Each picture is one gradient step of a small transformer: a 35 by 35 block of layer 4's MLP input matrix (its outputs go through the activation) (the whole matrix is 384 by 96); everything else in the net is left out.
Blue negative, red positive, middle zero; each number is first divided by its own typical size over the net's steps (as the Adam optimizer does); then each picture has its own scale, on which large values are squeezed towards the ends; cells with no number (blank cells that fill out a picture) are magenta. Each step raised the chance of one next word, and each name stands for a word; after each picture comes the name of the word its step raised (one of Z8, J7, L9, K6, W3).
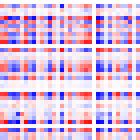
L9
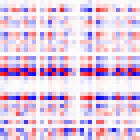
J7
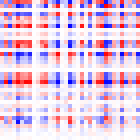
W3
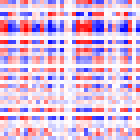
W3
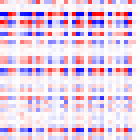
J7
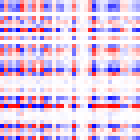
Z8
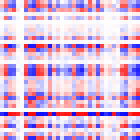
Z8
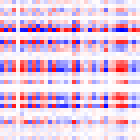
L9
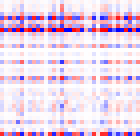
L9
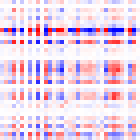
L9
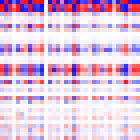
W3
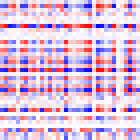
W3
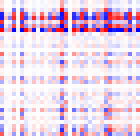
L9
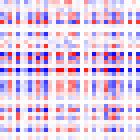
J7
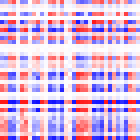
Z8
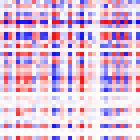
Z8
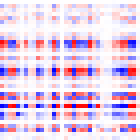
J7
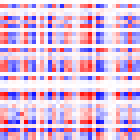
L9
